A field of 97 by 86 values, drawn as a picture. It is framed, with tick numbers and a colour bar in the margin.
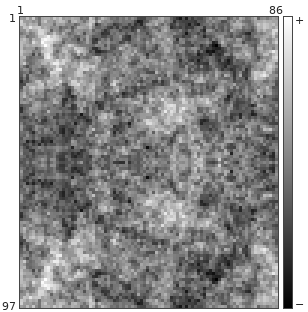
The field is mottled with small blotches. The histogram is bell-shaped. No seam splits the table. No single row or column stands out from its neighbours. There is no overall slope. It is mirror symmetric from top to bottom.
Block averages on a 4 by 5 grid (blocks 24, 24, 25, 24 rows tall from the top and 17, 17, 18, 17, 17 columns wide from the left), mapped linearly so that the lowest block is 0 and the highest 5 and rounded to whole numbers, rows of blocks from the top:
5 3 2 0 3 | 0 1 3 3 1 | 0 1 3 3 1 | 5 3 2 0 3
